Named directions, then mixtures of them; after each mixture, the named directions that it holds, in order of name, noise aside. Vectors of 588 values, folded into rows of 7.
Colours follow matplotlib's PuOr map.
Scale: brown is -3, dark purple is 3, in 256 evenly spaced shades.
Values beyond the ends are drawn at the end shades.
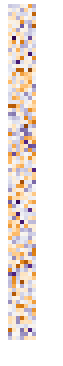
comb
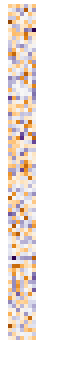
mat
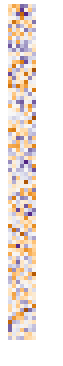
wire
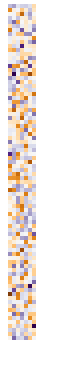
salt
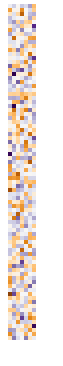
comb, salt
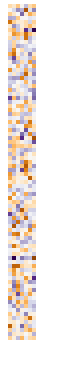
mat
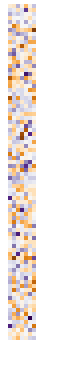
mat, salt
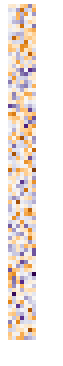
comb, wire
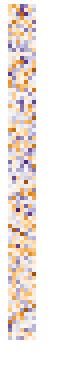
wire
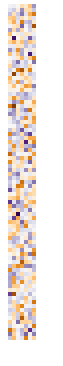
comb, salt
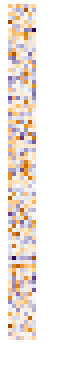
mat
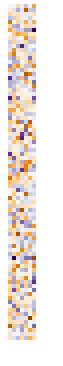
mat, salt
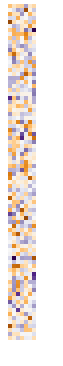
mat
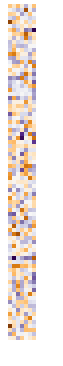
mat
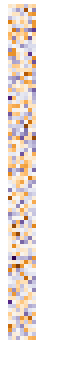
comb, mat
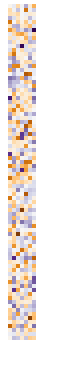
mat, salt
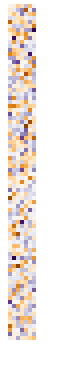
comb, mat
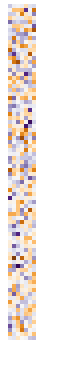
comb, mat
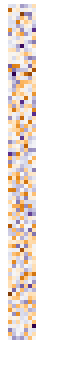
salt, wire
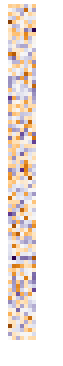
mat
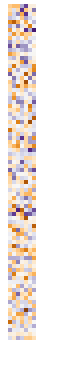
mat, wire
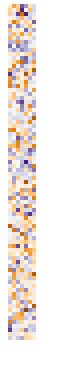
wire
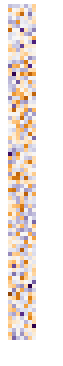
salt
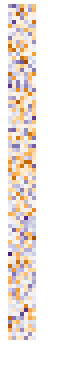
salt, wire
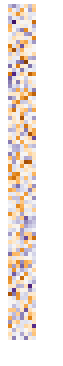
salt, wire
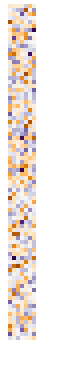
comb, mat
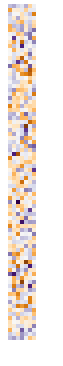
comb, salt
